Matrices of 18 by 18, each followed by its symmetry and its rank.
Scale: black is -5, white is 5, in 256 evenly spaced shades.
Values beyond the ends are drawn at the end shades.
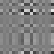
neither, rank one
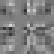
antisymmetric, rank two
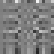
neither, rank two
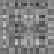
antisymmetric, rank two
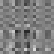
neither, rank two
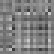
antisymmetric, rank two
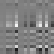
neither, rank one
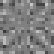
antisymmetric, rank two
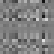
neither, rank two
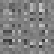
antisymmetric, rank two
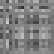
antisymmetric, rank two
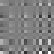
neither, rank one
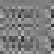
neither, rank two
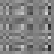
neither, rank two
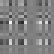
neither, rank one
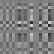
neither, rank one
